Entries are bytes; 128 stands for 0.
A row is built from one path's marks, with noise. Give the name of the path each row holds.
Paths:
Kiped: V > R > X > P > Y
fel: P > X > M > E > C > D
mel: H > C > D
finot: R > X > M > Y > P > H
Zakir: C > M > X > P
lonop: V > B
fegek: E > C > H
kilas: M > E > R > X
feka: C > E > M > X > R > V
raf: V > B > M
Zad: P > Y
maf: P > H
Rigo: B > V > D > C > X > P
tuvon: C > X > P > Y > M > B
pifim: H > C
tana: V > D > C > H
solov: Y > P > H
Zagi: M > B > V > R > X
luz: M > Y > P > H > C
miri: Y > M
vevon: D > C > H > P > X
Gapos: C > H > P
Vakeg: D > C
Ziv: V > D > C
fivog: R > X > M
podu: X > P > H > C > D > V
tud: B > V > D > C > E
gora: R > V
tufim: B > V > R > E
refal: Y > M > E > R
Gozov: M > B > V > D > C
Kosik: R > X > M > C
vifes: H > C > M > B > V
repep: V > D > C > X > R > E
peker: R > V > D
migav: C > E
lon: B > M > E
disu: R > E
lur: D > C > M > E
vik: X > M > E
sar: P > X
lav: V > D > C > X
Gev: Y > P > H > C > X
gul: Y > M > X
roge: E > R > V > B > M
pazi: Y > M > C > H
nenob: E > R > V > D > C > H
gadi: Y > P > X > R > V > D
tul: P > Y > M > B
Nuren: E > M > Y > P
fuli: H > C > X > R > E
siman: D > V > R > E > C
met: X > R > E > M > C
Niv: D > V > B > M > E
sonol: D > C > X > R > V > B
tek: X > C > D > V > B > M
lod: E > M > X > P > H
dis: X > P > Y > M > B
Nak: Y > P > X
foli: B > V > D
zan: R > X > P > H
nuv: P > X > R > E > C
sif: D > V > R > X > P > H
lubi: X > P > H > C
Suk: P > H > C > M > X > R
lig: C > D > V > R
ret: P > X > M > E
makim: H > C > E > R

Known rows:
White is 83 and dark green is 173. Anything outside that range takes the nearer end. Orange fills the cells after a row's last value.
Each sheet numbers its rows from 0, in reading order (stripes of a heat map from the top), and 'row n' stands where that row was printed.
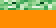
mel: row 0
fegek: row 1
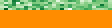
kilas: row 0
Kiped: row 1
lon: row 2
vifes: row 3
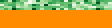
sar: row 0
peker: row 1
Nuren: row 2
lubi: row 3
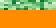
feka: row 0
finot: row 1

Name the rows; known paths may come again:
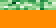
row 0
fuli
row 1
finot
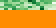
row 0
Kiped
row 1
solov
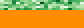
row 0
feka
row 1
mel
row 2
lubi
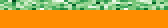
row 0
ret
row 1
lon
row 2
Ziv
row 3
fegek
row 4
roge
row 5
lur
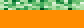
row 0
kilas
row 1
sar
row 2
Gev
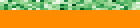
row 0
raf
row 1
Nuren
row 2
peker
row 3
vifes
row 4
maf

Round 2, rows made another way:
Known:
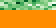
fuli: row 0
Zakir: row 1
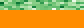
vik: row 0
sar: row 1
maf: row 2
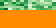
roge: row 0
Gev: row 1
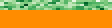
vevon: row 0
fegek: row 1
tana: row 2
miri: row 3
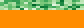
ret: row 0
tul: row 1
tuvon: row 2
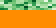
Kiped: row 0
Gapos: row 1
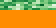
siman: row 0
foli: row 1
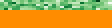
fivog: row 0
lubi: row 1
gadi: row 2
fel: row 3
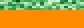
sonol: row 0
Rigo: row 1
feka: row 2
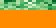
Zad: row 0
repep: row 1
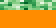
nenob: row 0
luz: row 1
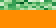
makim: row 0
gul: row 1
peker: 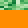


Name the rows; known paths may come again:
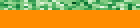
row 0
tul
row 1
luz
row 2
fuli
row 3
met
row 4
raf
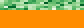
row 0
gadi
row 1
migav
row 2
Nuren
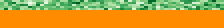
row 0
fivog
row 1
zan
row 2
makim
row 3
ret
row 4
mel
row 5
nuv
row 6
lur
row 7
sonol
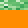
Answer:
lav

